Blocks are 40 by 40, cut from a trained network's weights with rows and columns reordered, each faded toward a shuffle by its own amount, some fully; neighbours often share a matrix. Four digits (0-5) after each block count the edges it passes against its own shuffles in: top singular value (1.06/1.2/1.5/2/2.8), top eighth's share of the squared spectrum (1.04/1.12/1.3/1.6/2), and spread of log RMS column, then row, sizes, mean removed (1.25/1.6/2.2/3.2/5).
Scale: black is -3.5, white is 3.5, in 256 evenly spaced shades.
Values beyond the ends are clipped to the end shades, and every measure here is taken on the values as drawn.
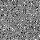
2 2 0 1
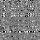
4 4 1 3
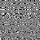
3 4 1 3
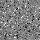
1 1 0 0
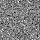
0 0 0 0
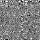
3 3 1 2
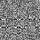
3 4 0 2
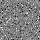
0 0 0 0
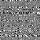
3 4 0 3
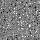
0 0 0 0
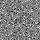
1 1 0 0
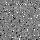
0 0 0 0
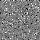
1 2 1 0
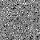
2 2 0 1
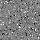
0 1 0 0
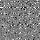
2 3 0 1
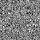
3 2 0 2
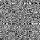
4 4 1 2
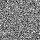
1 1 0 0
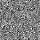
2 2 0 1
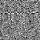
3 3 0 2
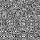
3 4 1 2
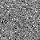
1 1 0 0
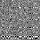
4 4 1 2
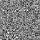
2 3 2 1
